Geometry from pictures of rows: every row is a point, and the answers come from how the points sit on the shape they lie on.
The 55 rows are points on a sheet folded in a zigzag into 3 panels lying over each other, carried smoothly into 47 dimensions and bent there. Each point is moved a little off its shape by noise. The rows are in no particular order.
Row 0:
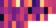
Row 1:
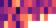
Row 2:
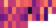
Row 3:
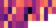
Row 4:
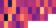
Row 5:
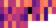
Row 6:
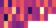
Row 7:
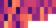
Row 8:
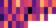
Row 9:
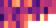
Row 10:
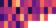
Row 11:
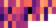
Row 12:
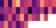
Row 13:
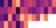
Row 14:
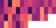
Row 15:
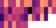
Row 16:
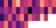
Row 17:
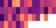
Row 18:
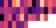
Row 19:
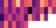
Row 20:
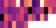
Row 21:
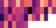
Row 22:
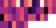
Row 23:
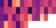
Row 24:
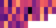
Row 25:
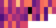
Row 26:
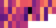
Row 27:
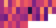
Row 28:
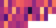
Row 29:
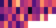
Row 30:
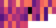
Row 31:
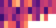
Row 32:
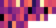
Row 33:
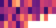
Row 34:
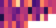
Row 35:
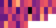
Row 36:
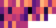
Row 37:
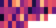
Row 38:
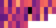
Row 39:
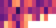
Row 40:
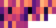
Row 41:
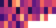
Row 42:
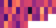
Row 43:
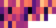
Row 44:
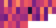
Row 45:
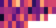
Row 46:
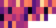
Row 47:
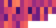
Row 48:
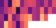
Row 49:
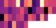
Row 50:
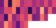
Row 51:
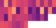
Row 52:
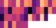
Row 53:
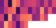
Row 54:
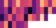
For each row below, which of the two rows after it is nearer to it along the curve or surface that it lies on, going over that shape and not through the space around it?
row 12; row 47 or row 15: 15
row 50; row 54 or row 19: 19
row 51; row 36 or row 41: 36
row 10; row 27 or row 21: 21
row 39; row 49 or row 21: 49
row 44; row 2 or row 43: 2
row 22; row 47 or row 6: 47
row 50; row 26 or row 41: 26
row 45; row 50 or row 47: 50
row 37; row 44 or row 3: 3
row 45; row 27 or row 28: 28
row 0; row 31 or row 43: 31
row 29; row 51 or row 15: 15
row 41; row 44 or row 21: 21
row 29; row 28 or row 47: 28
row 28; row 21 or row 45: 21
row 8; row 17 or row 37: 37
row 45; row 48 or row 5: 48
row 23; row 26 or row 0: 26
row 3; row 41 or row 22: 41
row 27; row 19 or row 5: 5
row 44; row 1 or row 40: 40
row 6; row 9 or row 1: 1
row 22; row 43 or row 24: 43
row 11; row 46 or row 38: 46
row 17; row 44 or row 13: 13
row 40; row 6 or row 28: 28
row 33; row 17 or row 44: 17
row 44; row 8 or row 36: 36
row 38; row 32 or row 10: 32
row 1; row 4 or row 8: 4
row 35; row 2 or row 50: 50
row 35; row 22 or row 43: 43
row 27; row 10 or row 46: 46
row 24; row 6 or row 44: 6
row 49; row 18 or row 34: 34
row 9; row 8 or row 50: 50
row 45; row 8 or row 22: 22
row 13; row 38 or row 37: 37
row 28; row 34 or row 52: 52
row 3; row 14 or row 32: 14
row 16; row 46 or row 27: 46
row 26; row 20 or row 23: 23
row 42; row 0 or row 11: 11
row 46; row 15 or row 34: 15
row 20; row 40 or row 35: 40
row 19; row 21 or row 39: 21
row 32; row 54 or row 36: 36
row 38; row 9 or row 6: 6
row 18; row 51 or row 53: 53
